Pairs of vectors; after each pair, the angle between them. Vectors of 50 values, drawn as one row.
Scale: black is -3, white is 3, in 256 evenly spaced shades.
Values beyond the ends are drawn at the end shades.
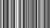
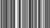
partly aligned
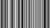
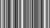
nearly opposite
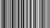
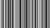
orthogonal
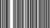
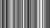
partly aligned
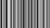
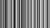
partly aligned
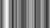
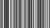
partly opposed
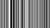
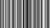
partly opposed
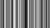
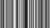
nearly parallel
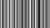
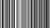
partly aligned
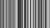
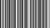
partly aligned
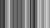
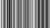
partly opposed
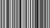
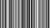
nearly opposite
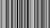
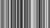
partly aligned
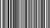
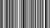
partly opposed
